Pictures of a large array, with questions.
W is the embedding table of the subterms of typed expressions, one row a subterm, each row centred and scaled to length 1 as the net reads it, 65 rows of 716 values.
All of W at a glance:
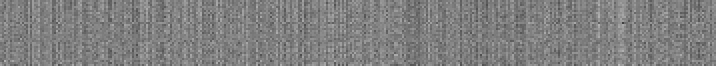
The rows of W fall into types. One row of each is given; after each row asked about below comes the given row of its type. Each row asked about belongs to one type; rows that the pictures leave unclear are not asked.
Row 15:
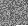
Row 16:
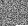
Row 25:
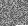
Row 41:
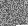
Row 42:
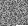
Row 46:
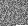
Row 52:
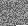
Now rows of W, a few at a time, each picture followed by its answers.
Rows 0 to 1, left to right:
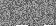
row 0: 15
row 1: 16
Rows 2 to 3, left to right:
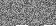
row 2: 52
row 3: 46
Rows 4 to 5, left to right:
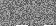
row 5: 16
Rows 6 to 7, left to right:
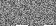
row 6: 42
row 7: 16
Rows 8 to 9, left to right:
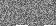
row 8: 46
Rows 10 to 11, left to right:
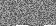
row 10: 42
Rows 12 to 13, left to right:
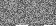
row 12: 25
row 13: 46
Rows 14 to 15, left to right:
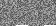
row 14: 25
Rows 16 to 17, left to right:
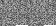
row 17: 25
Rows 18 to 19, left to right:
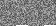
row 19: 15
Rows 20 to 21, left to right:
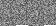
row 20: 15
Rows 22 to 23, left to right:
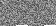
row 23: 41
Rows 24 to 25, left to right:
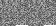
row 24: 25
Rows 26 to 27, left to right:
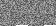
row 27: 41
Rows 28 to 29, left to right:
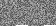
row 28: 25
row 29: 46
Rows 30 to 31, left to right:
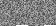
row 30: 15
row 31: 42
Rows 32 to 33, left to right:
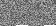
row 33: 52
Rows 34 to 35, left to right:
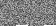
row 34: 41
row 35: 16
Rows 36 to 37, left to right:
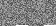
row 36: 16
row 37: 25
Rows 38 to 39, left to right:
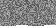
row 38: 15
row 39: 41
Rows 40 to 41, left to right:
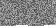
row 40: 46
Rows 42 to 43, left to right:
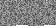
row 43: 42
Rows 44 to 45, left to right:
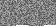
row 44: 42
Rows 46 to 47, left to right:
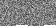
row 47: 16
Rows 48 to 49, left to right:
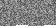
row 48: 25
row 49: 15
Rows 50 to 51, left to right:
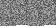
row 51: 15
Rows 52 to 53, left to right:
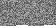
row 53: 46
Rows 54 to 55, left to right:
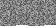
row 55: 42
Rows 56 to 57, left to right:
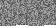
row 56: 16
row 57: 15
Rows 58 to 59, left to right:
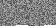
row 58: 16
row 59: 42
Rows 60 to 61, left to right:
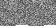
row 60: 25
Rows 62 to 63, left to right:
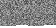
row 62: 15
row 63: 16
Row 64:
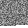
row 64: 41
